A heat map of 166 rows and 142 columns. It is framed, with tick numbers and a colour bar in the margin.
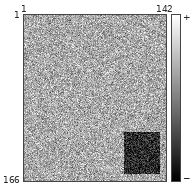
Most values sit high, with a long tail of low ones. There are no regular stripes. The bottom right is the ninth with the lowest average. In the bottom right lies a patch that is lower than the rest.
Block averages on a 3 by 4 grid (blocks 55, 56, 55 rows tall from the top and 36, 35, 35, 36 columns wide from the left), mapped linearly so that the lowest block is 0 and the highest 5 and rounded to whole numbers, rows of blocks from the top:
5 5 5 5
5 5 5 5
5 5 4 0
